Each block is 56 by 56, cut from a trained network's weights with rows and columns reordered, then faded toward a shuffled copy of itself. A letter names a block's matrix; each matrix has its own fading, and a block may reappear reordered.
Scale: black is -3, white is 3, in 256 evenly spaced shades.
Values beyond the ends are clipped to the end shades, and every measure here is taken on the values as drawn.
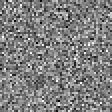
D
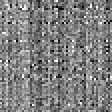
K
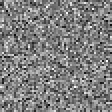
D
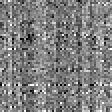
K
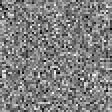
D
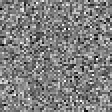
D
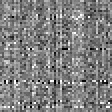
K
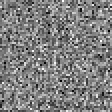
D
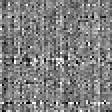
K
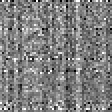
K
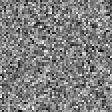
D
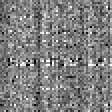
K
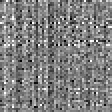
K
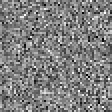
D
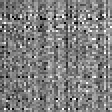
K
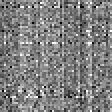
K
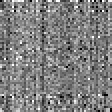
K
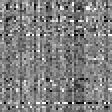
K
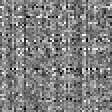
K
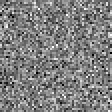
D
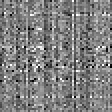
K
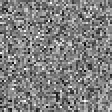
D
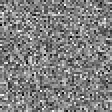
D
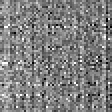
K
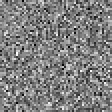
D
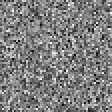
D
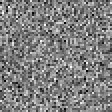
D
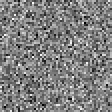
D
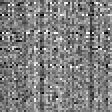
K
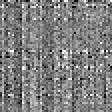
K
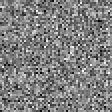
D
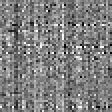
K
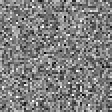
D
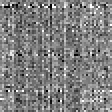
K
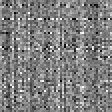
K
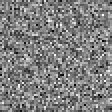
D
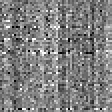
K
